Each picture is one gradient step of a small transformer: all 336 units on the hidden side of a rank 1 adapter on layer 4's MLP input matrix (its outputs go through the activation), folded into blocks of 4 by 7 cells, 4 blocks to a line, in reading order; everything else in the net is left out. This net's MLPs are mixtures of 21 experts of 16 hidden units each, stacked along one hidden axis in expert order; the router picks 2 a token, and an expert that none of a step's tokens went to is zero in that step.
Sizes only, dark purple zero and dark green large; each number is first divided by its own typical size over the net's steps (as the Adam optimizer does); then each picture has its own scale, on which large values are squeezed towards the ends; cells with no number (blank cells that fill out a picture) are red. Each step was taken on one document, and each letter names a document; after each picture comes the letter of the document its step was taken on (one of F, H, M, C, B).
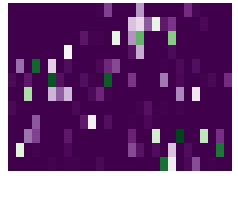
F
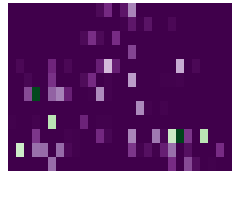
F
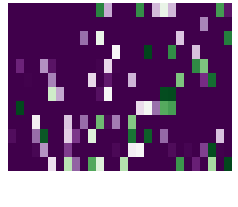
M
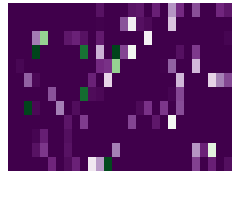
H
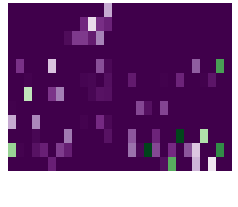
F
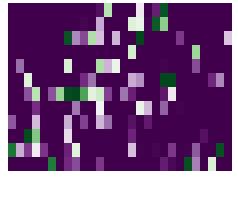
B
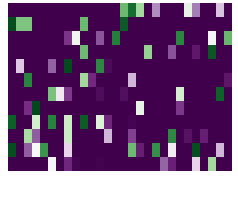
B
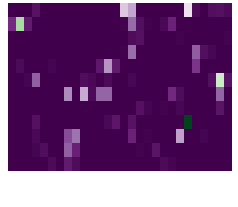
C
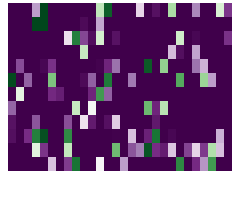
M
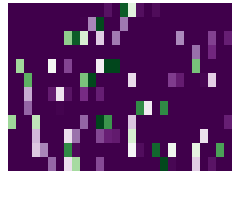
B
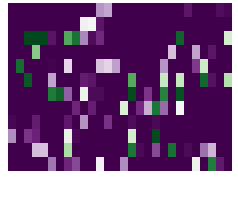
M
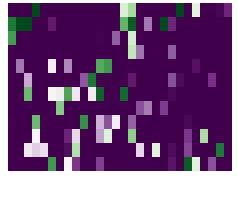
B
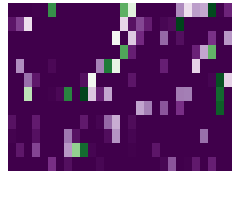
C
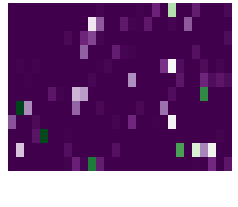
H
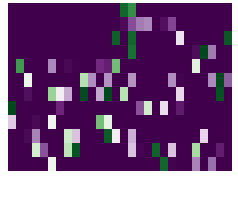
B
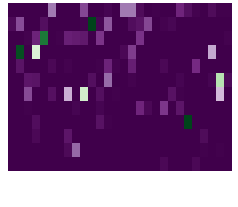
C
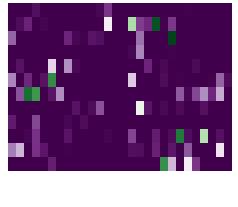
F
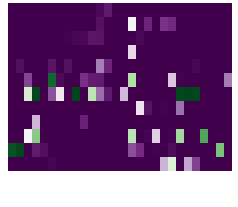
F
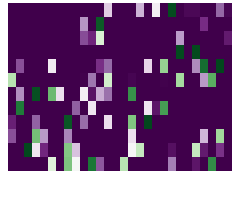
M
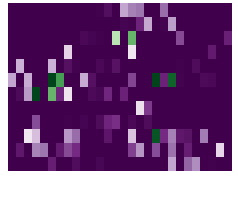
F
